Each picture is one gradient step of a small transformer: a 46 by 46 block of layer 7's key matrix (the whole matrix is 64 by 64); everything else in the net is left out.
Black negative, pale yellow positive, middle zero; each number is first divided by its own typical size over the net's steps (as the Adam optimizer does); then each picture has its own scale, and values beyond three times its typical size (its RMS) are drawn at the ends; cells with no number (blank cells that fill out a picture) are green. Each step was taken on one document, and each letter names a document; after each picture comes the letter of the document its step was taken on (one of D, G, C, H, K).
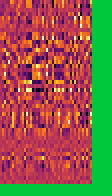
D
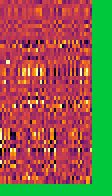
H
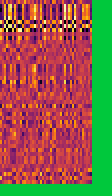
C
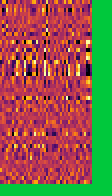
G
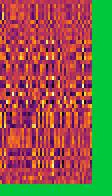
C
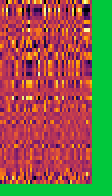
G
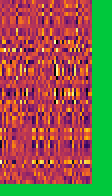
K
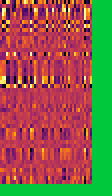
H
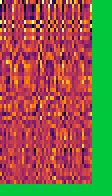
C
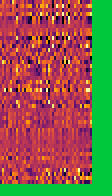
D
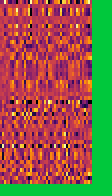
G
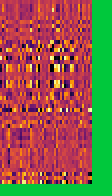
C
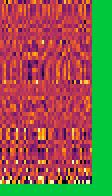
H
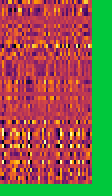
G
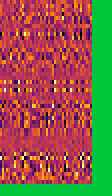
D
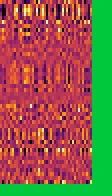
H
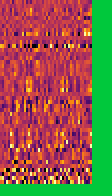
G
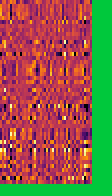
H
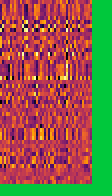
C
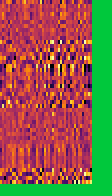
C
